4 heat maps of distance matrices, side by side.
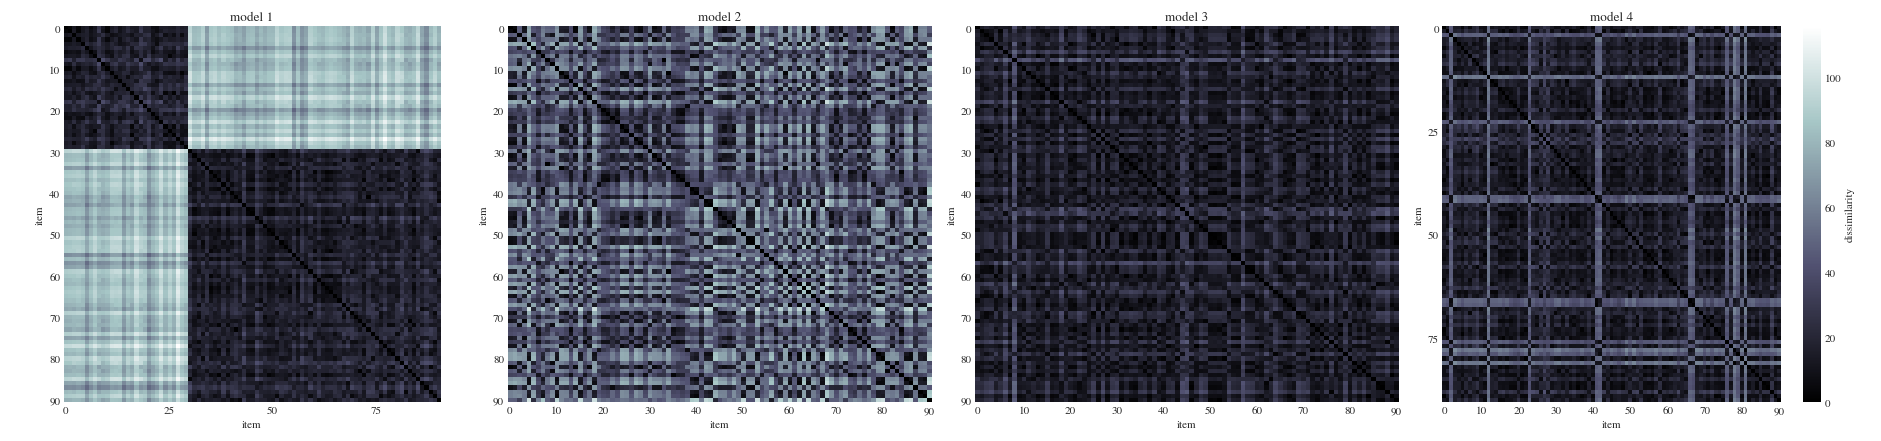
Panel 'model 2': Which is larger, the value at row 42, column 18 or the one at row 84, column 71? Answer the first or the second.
the second
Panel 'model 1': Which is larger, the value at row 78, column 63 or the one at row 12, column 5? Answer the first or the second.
the second
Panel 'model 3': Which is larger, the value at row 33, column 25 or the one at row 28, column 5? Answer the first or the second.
the first
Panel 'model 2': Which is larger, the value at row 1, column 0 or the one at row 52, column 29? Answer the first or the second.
the second
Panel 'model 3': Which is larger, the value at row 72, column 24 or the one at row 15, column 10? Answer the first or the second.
the second
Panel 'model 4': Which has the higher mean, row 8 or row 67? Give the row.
67
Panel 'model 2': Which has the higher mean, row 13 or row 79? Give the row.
79
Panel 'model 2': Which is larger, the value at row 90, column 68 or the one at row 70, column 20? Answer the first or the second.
the first
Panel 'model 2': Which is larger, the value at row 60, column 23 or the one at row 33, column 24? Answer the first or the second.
the second
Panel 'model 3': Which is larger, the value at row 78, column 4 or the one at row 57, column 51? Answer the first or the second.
the second
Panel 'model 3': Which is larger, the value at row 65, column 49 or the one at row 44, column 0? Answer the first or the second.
the second
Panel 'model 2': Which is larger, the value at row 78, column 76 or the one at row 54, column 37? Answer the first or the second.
the first
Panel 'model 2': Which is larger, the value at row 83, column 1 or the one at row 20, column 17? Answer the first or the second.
the first
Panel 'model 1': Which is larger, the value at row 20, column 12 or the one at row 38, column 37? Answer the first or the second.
the first
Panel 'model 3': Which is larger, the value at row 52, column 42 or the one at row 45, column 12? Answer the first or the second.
the second
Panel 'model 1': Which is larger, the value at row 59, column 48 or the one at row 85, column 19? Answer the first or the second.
the second
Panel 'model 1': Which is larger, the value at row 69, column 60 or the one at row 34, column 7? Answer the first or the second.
the second
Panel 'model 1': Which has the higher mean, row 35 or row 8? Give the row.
8
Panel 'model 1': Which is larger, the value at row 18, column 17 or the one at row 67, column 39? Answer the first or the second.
the first
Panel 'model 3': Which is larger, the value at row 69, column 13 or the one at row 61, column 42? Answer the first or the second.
the first
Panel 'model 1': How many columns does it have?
91
